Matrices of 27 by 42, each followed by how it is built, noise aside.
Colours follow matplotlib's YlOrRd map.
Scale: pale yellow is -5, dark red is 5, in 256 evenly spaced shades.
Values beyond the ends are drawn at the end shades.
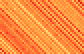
Toeplitz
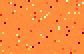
sparse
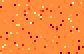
sparse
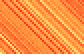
Toeplitz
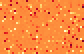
sparse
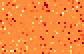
sparse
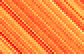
Toeplitz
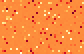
sparse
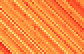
Toeplitz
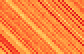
Toeplitz
